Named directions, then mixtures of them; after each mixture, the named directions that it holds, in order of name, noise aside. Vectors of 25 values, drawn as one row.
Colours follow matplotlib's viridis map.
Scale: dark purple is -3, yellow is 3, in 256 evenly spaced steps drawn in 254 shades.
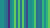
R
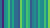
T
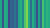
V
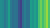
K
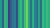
V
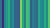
T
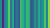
T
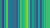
T, V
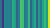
R, T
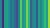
T, V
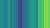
K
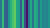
R, V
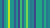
R, T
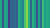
V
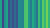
K, V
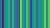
T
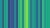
V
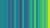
K, R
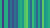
V
